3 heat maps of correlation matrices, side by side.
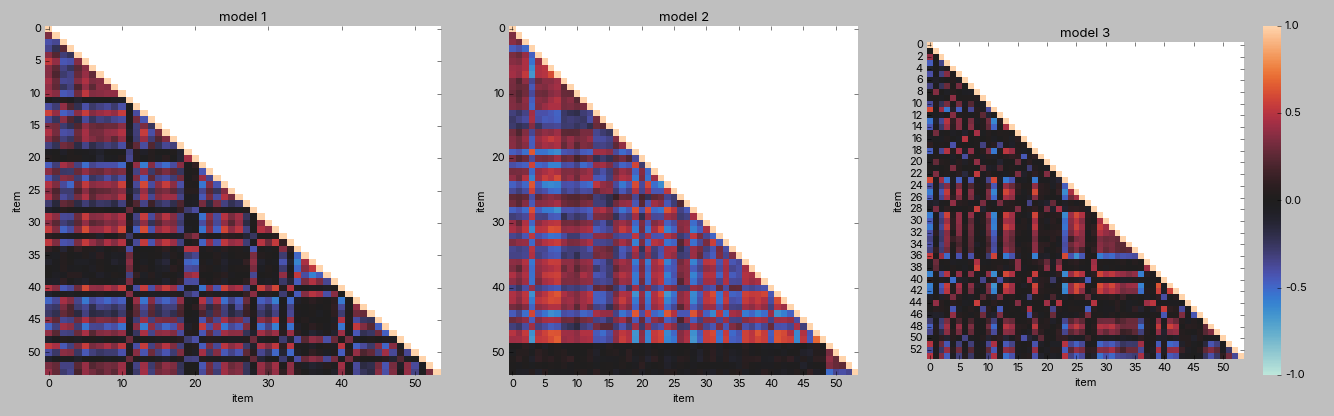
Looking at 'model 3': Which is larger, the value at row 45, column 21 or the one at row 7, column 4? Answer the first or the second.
the second
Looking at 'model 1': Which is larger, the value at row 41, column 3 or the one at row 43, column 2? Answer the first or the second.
the second
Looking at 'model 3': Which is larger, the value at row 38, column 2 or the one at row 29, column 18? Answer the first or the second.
the second
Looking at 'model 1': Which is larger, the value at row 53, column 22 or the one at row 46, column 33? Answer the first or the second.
the first
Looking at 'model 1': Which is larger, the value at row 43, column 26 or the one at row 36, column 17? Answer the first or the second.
the second
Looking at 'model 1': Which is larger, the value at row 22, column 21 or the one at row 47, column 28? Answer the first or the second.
the second
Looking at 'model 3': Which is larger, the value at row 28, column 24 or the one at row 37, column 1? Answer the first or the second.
the second
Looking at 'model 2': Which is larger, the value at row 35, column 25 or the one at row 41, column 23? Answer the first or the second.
the second
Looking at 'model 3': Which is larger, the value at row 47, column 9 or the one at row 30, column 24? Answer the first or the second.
the second
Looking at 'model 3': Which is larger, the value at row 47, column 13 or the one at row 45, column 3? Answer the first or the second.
the first
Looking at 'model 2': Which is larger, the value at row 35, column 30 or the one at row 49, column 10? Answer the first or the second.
the second
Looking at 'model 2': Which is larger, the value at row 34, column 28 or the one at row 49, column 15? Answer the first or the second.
the first
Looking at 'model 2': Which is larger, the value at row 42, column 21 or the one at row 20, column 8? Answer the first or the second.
the second
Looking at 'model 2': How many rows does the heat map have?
54
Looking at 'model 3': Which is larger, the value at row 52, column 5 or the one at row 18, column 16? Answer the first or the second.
the first
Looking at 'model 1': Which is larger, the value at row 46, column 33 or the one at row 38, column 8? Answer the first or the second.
the second
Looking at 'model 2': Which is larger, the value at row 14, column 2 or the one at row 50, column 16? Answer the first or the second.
the second
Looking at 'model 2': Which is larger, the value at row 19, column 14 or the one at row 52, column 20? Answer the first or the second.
the first
